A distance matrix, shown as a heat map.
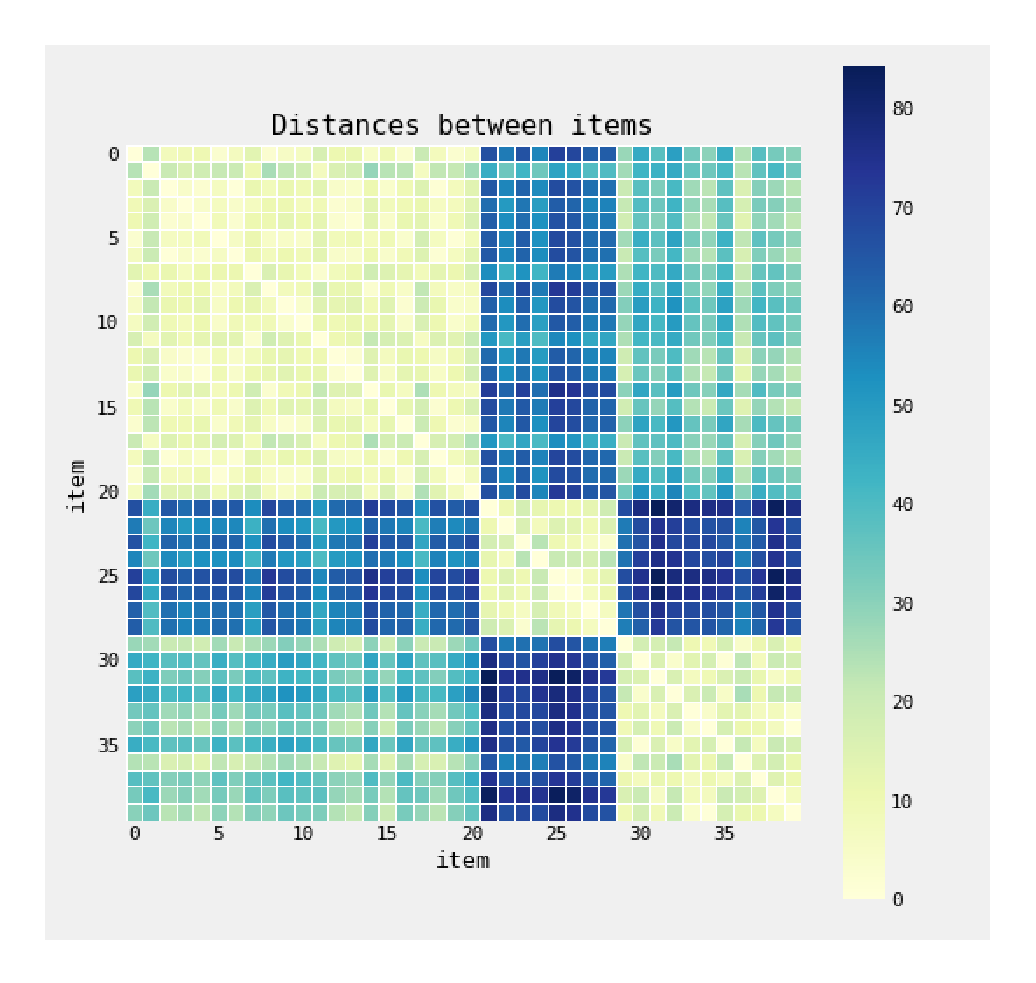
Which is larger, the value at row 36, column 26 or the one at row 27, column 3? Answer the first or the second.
the first
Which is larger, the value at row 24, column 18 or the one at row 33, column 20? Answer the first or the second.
the first
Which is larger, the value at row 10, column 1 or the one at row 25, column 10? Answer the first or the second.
the second
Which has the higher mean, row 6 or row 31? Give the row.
31
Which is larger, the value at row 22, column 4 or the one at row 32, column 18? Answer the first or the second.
the first
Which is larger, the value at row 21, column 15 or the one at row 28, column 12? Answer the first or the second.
the first
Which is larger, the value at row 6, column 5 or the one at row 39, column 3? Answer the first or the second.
the second
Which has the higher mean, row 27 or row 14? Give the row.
27
